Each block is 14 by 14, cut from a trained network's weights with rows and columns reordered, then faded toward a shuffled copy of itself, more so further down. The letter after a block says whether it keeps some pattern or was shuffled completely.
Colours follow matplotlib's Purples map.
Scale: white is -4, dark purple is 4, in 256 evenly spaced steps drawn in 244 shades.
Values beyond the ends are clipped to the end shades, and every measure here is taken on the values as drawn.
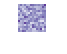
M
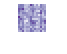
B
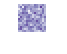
B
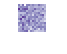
M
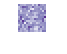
M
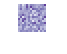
B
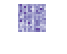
B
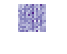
B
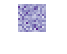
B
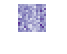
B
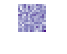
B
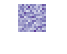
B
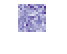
M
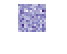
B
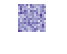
M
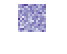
M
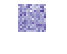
B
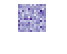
B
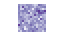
M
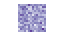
M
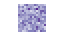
M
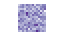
M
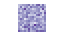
M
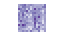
B
